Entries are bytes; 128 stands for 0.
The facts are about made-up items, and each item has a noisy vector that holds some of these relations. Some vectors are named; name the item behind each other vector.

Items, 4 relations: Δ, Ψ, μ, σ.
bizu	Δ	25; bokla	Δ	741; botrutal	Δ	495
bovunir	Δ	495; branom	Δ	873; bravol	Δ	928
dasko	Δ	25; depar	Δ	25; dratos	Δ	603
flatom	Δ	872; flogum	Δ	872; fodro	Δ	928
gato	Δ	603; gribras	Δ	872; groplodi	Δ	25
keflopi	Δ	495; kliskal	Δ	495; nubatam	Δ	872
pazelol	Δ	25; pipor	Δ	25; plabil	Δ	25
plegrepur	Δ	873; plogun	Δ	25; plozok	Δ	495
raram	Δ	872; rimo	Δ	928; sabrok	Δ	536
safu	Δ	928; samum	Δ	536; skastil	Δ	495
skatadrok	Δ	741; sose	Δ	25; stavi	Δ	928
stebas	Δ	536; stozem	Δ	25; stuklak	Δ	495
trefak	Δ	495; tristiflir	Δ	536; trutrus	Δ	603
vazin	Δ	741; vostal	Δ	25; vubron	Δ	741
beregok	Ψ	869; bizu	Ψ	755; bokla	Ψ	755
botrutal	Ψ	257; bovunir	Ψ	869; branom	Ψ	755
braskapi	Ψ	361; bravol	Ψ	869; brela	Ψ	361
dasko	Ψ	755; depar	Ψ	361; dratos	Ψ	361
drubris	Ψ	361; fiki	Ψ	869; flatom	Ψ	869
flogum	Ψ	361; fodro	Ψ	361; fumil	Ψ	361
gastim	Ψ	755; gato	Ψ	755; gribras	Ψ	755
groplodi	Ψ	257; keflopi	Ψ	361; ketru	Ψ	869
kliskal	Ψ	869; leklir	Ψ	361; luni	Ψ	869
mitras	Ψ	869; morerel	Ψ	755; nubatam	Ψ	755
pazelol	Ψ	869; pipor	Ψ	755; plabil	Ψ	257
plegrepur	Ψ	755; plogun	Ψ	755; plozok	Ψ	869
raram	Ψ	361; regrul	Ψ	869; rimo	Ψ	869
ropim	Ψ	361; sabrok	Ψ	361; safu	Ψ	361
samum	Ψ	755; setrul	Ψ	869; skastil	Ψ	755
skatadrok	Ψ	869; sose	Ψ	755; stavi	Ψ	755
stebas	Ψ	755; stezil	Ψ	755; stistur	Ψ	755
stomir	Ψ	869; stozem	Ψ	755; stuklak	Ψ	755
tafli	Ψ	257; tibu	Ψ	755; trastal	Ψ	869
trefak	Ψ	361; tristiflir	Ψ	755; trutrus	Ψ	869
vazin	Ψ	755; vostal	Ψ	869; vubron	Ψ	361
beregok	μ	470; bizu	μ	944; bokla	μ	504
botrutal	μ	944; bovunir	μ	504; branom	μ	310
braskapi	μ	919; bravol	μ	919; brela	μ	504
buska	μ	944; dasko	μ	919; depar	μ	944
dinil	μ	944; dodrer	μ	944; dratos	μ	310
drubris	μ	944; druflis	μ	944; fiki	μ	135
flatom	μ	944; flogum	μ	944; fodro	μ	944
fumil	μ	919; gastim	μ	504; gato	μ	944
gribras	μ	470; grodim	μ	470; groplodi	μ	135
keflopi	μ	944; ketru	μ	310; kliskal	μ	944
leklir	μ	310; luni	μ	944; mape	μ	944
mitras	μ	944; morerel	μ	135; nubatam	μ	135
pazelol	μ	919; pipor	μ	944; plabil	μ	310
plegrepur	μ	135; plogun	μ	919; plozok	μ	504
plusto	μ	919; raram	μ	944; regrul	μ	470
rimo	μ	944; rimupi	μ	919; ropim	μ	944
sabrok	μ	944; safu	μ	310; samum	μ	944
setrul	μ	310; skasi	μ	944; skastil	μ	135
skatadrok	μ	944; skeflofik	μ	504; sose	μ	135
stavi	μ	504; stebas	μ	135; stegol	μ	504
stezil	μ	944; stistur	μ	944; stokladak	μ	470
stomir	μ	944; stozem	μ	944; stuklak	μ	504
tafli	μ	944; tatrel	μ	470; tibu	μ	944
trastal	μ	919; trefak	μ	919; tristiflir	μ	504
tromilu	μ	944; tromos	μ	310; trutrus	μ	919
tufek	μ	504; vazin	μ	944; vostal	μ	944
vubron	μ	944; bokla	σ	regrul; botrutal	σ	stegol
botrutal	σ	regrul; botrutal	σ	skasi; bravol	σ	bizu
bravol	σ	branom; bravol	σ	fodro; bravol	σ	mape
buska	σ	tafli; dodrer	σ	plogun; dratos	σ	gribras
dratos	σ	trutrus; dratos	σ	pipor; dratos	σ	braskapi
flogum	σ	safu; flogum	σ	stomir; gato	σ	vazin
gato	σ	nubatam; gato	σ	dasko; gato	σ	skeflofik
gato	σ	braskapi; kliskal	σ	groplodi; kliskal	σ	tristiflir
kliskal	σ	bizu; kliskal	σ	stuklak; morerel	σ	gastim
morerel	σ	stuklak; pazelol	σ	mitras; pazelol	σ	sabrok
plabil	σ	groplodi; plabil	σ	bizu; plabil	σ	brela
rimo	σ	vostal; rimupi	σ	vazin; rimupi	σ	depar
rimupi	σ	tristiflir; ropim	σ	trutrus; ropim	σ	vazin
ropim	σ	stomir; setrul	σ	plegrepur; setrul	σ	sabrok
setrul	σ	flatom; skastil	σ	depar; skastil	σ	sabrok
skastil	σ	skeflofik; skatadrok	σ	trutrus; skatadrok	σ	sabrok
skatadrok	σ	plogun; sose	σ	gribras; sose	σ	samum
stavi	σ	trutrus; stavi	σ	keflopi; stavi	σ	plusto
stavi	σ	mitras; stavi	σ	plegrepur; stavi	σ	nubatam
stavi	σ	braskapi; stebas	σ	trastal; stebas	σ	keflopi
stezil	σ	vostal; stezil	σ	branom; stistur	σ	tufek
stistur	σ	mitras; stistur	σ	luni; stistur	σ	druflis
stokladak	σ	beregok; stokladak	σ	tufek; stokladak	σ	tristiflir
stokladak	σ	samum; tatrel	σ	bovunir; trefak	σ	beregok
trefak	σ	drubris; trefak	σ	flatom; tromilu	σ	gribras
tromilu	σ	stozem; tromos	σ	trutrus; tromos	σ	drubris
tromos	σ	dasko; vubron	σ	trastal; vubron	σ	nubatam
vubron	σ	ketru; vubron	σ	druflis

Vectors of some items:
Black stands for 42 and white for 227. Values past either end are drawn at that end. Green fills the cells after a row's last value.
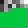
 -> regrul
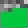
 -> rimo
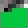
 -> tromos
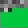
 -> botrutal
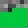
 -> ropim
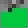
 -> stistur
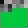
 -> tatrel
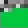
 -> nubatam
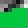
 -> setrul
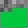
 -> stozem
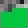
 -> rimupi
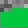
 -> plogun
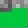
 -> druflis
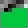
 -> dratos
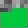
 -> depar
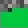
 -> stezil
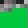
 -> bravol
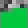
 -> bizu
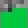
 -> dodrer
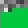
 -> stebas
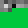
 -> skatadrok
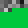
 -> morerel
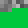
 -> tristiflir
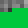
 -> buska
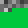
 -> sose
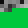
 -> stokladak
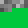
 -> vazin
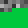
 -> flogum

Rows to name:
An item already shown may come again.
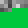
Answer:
sabrok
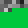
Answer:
morerel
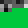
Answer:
plabil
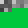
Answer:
plegrepur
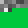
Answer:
stebas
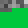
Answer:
gastim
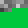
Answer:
keflopi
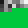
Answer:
regrul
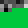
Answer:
plabil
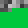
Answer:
bizu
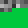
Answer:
flogum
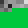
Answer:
beregok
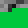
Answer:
stavi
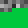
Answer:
flogum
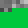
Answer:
tafli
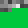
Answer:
fodro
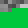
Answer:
pazelol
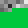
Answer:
trutrus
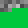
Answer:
stuklak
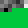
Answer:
leklir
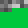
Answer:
mape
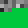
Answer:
raram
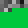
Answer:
morerel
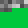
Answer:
mape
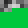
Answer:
groplodi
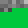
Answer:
tibu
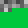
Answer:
fiki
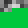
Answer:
groplodi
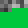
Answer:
brela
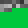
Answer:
kliskal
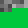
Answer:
fumil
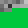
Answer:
trastal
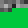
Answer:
vubron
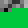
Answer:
safu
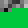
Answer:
safu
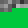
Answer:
trefak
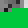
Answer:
ketru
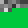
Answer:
skastil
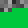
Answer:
bokla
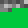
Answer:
rimo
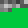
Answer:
rimo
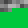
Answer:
vostal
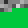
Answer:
flatom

